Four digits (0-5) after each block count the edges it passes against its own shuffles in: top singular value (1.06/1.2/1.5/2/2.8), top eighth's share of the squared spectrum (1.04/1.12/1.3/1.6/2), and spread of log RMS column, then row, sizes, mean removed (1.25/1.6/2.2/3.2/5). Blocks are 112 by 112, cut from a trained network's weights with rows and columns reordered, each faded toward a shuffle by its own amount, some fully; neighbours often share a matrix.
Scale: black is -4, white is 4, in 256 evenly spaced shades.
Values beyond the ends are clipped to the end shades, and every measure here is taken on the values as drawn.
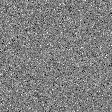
0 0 0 0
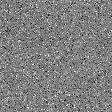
0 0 0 0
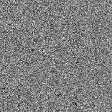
3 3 1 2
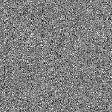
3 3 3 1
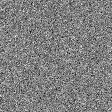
1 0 0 0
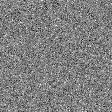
1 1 0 0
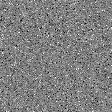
0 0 0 0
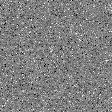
0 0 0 0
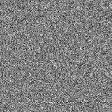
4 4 0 2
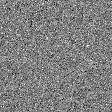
0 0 0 0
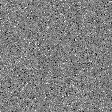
2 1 0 0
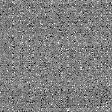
3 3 3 0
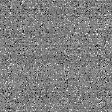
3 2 2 0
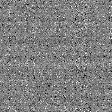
3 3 3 0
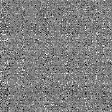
3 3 3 0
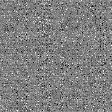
2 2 3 0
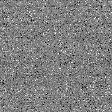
2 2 2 0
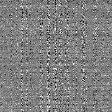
3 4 4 0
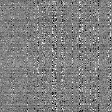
3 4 4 0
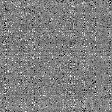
3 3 3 0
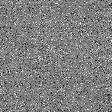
1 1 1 0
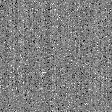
3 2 0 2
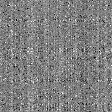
4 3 0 3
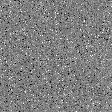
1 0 0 0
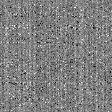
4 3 0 3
